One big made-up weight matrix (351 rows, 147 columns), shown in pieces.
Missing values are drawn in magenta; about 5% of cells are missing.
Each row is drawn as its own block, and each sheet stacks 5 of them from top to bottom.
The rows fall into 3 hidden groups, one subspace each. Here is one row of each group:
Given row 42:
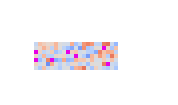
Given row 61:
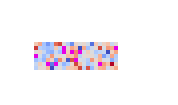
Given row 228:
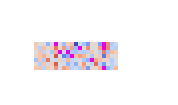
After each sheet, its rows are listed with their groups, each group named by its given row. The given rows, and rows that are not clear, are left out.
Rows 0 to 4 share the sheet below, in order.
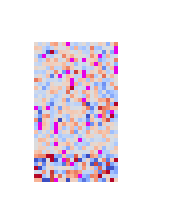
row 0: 61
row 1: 61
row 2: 42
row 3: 228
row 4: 228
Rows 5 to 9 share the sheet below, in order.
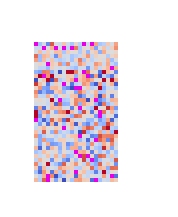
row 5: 228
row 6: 61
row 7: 228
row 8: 42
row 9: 42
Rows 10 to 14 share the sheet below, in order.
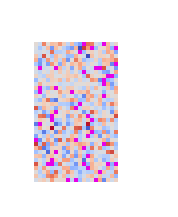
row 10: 42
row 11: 42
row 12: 228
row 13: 228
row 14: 61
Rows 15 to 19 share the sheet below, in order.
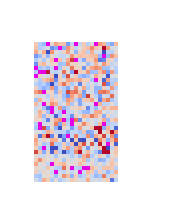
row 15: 61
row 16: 228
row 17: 42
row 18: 61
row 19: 228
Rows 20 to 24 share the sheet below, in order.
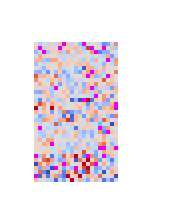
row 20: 42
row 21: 228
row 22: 228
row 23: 61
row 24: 61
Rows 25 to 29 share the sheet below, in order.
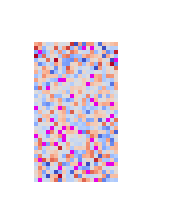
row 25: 61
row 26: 228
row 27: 61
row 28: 42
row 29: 42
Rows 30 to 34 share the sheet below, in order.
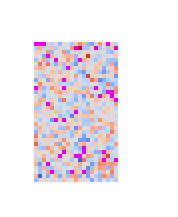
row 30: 42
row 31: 42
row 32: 61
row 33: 61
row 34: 42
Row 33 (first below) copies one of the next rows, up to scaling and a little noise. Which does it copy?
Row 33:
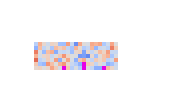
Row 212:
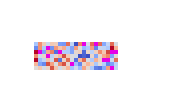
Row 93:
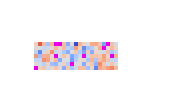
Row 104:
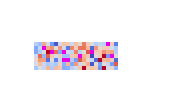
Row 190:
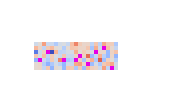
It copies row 212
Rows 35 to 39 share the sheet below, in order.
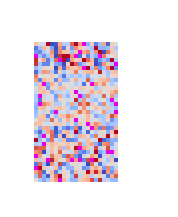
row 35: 228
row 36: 228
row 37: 61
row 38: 228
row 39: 42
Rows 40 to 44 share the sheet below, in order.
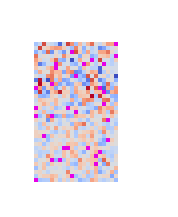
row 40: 61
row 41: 42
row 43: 61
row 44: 61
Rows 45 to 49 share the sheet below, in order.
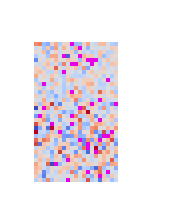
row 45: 228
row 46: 61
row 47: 61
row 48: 228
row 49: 61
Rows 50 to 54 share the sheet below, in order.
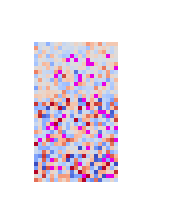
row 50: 228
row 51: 228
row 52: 42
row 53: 228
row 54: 61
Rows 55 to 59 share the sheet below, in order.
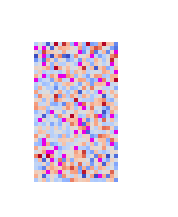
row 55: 228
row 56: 42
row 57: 61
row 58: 42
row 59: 228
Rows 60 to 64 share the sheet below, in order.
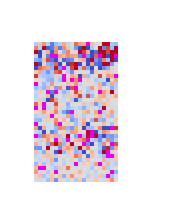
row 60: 42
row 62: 228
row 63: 42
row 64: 228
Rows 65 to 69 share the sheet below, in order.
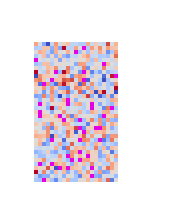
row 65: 228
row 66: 228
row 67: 61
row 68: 61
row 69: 228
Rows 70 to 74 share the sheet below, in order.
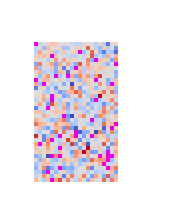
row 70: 42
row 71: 61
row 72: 61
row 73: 61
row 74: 228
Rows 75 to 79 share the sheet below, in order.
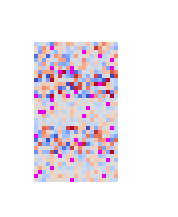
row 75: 228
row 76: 61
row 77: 228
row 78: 228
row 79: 42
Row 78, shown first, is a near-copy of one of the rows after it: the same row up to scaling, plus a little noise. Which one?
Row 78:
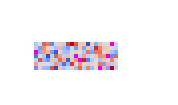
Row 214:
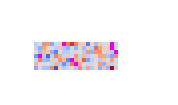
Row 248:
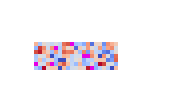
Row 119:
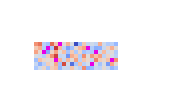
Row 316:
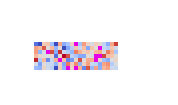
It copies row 214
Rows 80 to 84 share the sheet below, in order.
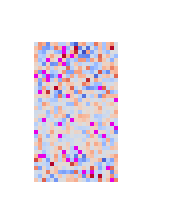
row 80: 61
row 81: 42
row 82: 228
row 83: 42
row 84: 61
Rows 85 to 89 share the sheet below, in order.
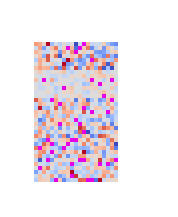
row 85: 228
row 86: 61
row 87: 228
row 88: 42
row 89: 61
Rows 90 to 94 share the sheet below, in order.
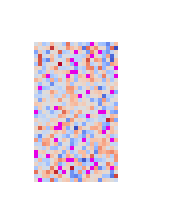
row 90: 42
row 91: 61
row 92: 61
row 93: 61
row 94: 61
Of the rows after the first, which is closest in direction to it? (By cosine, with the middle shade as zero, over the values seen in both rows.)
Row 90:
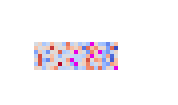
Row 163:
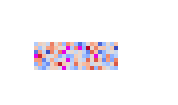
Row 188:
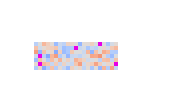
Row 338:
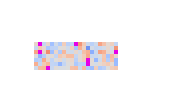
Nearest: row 163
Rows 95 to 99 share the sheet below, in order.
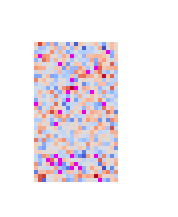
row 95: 61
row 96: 61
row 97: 228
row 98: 61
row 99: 228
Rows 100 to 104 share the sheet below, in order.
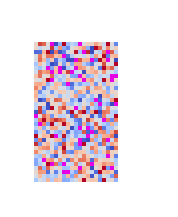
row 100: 61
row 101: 61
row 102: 61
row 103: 61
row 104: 61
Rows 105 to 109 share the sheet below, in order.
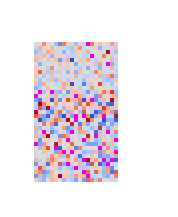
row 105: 61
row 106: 61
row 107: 61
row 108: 42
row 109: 42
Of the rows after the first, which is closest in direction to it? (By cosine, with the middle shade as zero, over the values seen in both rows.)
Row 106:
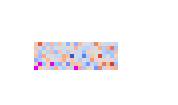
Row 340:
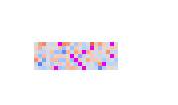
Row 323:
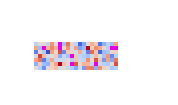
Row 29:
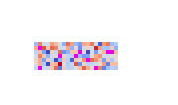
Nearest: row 29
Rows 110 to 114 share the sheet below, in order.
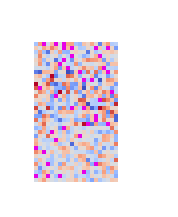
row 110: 42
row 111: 228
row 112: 42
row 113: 61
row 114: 42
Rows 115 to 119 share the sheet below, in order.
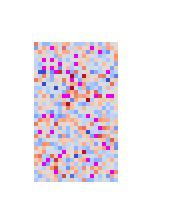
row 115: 228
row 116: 61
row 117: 228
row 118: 42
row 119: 228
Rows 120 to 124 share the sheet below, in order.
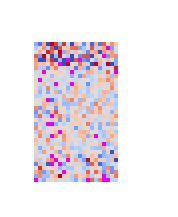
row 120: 228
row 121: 42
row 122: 228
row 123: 228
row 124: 42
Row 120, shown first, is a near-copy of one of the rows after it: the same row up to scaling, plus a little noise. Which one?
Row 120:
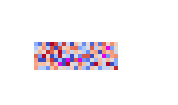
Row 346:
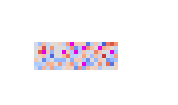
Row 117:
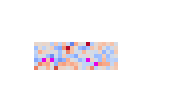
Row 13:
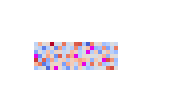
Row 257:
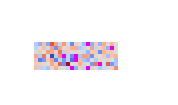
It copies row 257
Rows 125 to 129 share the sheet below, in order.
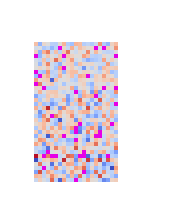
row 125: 42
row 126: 61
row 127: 42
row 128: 42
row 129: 228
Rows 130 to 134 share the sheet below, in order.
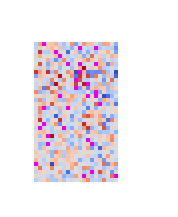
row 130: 42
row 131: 228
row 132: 42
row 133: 228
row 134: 61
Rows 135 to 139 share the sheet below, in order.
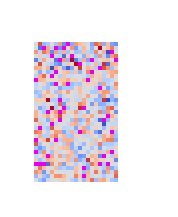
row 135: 61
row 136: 228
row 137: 228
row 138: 228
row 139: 42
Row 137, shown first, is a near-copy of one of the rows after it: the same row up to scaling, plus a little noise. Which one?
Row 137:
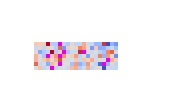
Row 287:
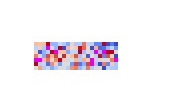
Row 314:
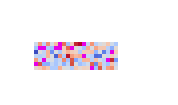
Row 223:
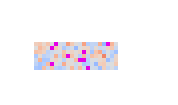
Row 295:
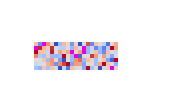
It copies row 287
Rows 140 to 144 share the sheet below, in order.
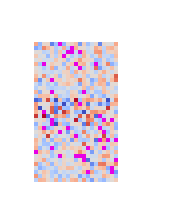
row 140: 228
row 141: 42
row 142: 228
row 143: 61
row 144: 42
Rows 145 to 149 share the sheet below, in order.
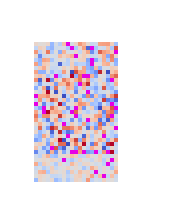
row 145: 42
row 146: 42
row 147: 228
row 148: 228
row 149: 228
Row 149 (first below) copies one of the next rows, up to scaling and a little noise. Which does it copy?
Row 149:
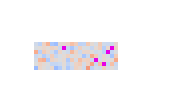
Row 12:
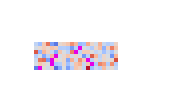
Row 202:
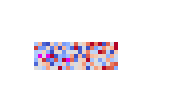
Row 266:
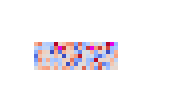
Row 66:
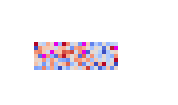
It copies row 12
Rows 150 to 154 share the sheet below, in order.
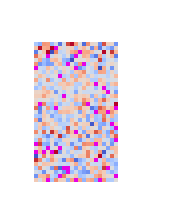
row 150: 61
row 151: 42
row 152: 42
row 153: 42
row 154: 228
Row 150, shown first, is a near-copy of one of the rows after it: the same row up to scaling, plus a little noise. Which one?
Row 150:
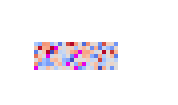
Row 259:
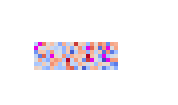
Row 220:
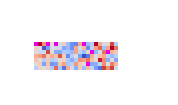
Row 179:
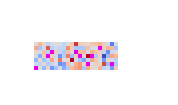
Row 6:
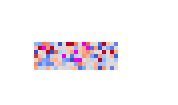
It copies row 6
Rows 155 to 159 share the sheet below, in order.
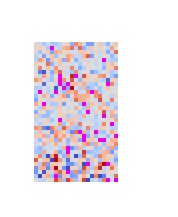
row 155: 42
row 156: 61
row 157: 228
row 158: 228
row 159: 228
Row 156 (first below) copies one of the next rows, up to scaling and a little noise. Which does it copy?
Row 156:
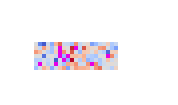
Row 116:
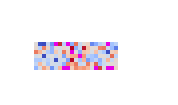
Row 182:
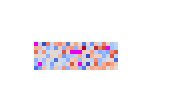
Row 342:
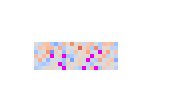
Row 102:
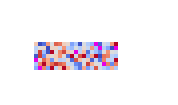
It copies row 116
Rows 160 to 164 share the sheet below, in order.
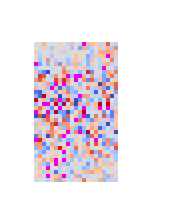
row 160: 42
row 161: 228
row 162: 228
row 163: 42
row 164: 42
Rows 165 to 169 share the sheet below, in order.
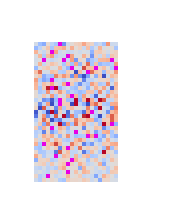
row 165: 61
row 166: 61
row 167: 228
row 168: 42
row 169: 228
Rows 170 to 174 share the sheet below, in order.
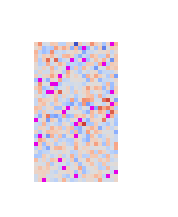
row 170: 61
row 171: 42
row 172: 42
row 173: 42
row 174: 228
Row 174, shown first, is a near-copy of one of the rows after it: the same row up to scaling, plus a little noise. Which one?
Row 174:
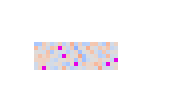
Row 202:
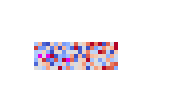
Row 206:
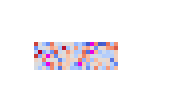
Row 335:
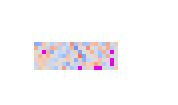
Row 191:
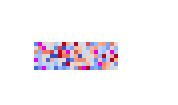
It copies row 335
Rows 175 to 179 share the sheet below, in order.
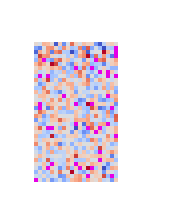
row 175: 61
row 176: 42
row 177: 42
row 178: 61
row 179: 61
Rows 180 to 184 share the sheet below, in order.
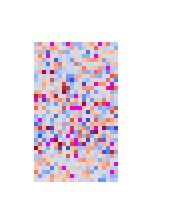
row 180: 42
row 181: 61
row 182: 61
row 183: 228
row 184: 61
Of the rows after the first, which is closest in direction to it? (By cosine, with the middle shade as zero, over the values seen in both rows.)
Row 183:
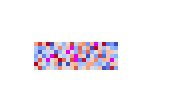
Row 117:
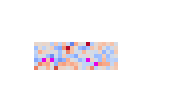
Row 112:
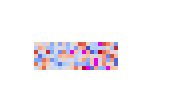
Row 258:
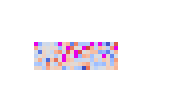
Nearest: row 112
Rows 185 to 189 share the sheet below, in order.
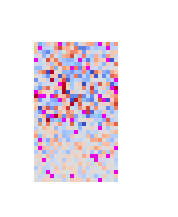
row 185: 61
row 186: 61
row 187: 42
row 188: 228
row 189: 228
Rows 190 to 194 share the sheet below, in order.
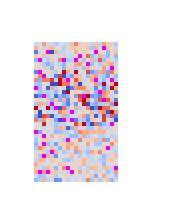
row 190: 61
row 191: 228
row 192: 42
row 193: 61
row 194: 228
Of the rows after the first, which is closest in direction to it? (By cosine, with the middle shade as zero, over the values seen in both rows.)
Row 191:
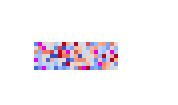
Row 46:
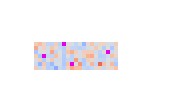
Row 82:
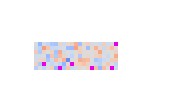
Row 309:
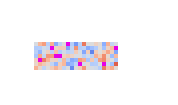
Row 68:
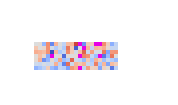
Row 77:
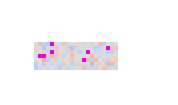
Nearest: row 82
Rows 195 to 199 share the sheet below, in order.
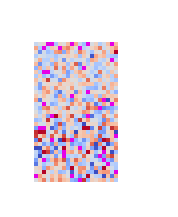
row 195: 42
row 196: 42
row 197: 42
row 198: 228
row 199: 61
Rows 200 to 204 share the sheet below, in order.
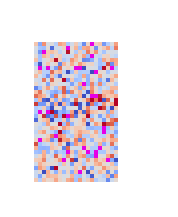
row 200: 42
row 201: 61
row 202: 228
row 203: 228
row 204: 228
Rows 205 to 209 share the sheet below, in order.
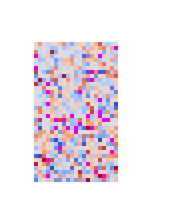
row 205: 61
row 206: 228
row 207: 42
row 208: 228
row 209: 228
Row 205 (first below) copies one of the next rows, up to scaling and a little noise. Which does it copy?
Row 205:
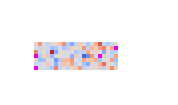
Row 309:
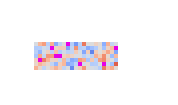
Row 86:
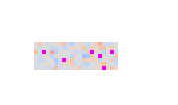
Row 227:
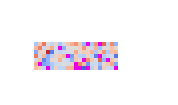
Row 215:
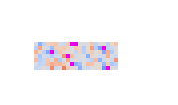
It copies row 86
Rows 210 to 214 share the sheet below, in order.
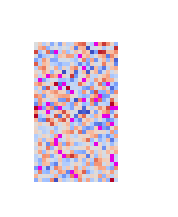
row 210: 42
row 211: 228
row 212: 61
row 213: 42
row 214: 228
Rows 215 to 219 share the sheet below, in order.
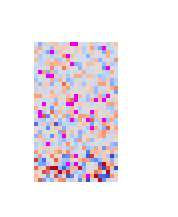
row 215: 61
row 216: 61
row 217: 228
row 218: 228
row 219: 228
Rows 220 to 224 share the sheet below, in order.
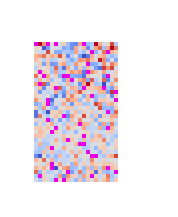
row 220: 61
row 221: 61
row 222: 228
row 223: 228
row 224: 228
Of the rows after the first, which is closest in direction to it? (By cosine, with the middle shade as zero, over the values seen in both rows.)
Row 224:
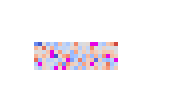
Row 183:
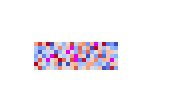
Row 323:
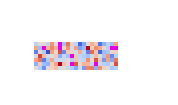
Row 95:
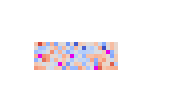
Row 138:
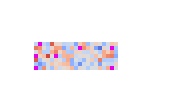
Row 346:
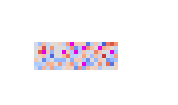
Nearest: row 346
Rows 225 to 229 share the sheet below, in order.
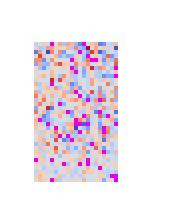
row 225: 42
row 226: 61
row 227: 61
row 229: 42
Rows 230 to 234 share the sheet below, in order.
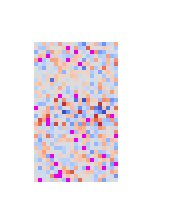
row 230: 42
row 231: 61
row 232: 228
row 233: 42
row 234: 61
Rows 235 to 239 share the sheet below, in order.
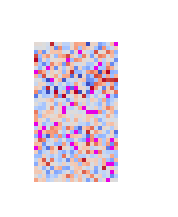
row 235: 228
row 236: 42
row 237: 228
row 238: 42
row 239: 61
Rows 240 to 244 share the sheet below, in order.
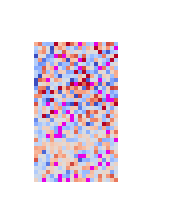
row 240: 228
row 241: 61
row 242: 228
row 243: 228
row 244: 61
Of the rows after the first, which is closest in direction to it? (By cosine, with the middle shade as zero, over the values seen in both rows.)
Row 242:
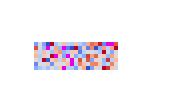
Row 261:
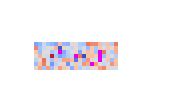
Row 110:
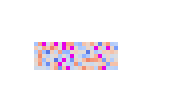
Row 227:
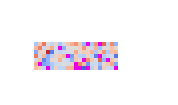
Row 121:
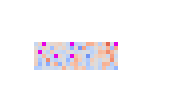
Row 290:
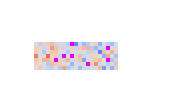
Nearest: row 261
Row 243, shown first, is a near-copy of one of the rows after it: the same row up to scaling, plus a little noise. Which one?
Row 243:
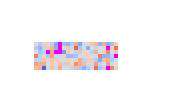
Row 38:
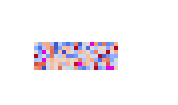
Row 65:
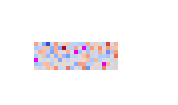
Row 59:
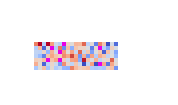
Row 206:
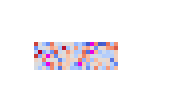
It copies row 38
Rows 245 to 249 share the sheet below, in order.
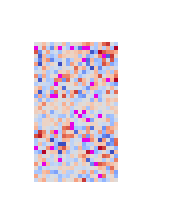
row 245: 42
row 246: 42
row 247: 228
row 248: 228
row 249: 42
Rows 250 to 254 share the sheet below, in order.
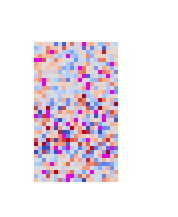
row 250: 61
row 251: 42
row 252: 42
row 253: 228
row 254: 42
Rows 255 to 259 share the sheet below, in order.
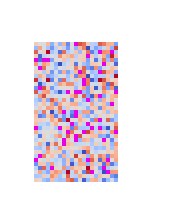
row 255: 42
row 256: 42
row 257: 228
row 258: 42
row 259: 61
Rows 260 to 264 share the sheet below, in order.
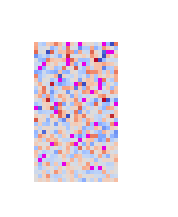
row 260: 61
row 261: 228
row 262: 228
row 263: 42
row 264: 42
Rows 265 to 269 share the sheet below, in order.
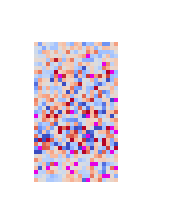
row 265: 42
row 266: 228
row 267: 61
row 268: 61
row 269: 61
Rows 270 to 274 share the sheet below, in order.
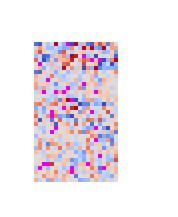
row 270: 61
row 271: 228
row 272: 61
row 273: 42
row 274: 61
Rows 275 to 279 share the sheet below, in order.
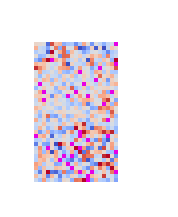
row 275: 61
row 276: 61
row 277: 42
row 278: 61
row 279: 42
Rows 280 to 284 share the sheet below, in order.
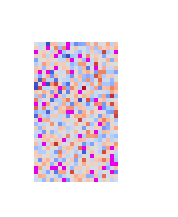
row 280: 228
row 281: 228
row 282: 228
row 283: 42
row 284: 61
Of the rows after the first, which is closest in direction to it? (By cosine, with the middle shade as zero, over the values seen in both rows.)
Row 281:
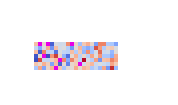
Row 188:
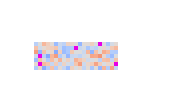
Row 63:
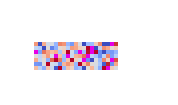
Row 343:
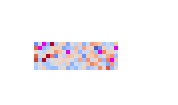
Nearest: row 188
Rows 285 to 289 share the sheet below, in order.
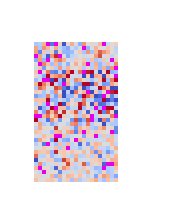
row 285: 228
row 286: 61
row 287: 228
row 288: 228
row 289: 228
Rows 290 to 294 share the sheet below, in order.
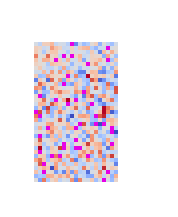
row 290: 228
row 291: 42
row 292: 61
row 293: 42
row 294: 228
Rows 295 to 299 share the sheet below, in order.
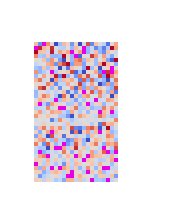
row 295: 228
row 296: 228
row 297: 61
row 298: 42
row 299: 61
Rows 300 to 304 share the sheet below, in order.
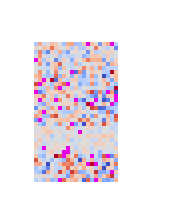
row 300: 42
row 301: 61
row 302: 42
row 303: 61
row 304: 61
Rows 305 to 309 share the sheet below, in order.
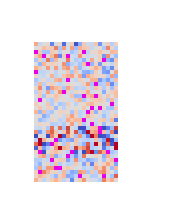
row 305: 228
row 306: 42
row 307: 61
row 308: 42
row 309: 61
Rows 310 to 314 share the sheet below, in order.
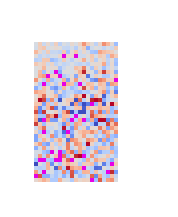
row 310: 42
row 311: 42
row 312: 61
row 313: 61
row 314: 228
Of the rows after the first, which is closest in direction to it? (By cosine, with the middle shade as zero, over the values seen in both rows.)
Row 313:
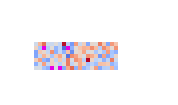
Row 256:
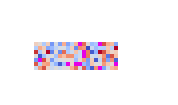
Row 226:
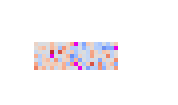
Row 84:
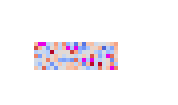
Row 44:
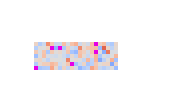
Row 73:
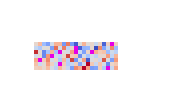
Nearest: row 44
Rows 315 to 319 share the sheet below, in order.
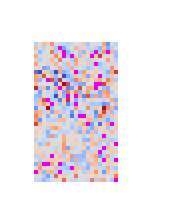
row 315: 228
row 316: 228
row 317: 61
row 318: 61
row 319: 42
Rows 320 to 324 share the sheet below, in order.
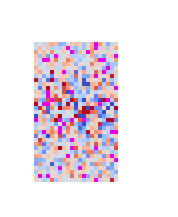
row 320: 61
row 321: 61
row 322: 61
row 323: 42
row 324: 228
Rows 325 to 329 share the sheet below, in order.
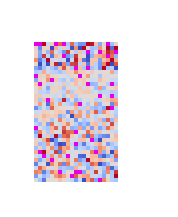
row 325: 42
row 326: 61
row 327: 61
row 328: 228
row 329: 42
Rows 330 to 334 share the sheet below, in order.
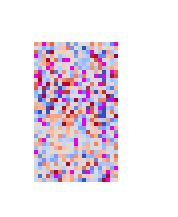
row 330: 61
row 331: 228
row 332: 61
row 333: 42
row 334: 42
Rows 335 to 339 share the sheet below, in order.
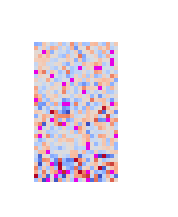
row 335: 228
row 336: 61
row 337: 228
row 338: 42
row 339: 228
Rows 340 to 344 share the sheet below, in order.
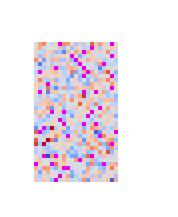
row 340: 61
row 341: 42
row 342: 61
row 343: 228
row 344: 228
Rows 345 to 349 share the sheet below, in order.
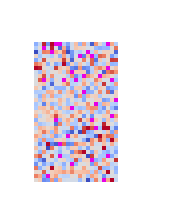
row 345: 61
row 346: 228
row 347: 42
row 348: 42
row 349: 228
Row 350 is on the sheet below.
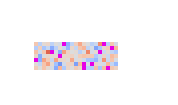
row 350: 42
